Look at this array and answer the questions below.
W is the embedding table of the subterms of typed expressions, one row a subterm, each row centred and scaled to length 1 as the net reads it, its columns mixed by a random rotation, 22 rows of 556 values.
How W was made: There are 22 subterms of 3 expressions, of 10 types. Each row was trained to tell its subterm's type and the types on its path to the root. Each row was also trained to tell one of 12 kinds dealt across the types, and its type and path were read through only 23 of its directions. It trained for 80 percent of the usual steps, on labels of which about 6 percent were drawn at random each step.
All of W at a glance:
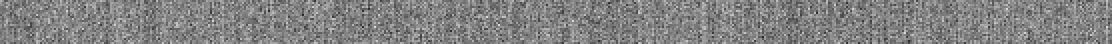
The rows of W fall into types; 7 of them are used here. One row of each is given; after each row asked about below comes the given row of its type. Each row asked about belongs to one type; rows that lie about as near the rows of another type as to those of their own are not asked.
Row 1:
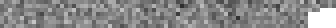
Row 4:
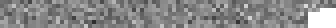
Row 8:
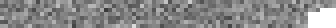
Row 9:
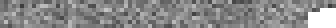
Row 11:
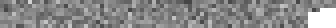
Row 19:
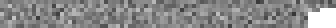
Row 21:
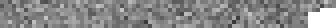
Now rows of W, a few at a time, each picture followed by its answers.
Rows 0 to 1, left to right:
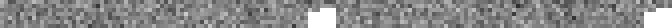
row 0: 19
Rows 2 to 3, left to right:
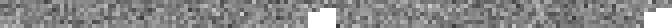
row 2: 4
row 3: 1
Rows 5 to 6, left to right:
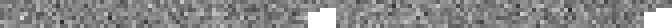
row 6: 21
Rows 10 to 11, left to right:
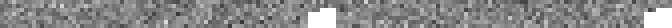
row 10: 1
